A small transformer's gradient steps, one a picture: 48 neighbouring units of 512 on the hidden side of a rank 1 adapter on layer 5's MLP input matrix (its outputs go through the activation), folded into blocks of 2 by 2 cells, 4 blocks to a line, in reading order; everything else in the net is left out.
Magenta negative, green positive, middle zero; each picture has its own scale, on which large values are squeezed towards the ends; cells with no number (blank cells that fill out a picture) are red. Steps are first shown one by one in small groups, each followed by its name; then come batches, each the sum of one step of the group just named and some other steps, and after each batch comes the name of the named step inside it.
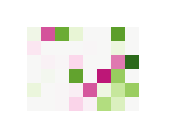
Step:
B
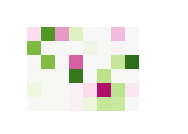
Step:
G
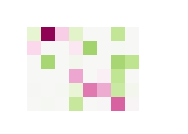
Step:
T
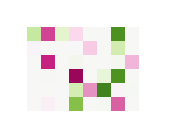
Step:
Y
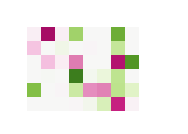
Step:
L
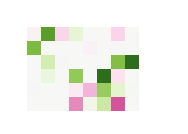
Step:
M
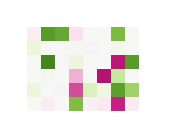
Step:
M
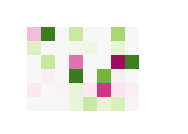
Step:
G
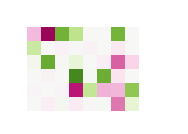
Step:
M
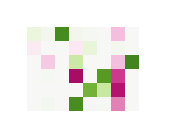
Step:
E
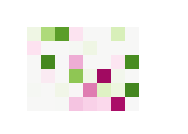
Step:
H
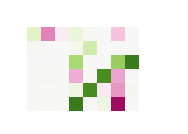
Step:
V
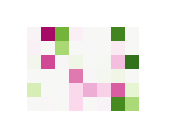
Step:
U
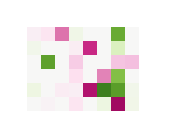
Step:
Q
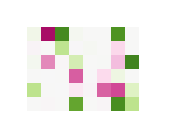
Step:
U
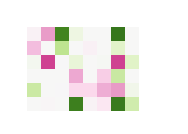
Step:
U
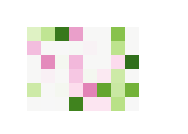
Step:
H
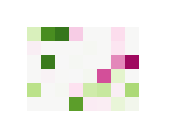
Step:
H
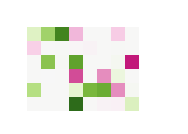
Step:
E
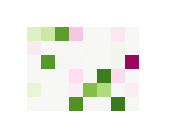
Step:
V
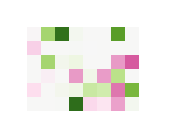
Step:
H
